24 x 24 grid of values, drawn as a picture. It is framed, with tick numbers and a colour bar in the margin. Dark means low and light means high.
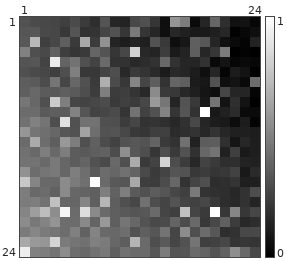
Overall the values sit about 30% of the way up the scale. No regular stripes run through it. The halves do not mirror each other. Values rise toward the bottom left. The ninth with the lowest average is the top right. The ninth with the highest average is the bottom left.
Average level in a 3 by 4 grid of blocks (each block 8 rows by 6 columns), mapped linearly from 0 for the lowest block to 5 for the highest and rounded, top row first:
3 2 1 0
4 3 2 1
5 4 3 2
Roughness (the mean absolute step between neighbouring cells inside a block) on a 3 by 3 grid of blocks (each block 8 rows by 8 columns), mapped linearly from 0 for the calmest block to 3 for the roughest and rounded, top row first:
1 3 1
1 1 1
2 0 2
